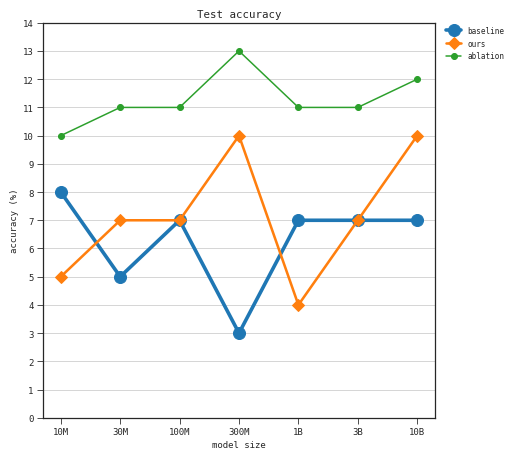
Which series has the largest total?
ablation
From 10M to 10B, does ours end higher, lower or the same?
higher
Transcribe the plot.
Title: Test accuracy
x-axis: model size, ticks 10M 30M 100M 300M 1B 3B 10B
y-axis: accuracy (%), ticks 0 1 2 3 4 5 6 7 8 9 10 11 12 13 14
Legend: baseline, ours, ablation
Values:
baseline: 8 5 7 3 7 7 7
ours: 5 7 7 10 4 7 10
ablation: 10 11 11 13 11 11 12
